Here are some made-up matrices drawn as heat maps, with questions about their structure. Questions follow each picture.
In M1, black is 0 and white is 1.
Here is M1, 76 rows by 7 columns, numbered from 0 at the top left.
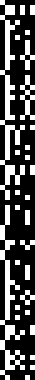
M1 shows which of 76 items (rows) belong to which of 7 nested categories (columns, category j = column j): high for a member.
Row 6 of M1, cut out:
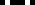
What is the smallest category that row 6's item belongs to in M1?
5
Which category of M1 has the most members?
1
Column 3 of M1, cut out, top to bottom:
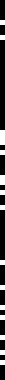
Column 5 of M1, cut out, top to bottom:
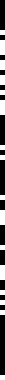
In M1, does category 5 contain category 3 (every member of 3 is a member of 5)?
no
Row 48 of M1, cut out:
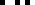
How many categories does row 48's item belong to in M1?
4
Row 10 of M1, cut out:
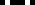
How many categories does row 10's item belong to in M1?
2
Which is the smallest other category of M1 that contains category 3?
1
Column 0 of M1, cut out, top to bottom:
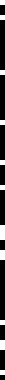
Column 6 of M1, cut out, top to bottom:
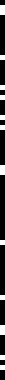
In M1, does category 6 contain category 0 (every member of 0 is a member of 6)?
no
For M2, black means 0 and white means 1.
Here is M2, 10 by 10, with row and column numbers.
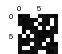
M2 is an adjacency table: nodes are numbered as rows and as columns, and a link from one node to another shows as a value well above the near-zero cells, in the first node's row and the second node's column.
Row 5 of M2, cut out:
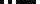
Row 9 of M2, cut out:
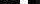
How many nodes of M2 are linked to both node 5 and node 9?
0
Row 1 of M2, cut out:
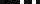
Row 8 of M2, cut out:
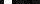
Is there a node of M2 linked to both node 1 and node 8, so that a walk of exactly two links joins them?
no
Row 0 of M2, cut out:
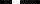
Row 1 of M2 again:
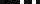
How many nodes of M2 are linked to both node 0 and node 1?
0
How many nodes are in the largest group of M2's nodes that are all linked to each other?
2
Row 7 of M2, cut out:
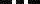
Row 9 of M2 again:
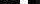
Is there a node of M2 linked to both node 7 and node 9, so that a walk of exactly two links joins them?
yes
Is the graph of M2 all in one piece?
yes
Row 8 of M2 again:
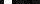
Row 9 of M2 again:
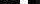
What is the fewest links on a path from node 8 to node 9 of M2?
3
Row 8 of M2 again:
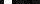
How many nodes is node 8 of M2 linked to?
2
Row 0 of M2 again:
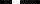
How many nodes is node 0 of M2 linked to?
2
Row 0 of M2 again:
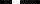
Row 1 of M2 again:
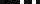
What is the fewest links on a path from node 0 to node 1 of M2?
3
